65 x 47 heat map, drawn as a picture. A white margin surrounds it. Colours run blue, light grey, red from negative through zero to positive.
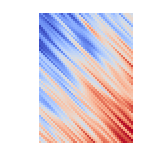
No single row or column stands out from its neighbours. Streaks slant down to the right. The halves do not mirror each other. The field climbs toward the bottom right. The ninth with the highest average is the bottom right.
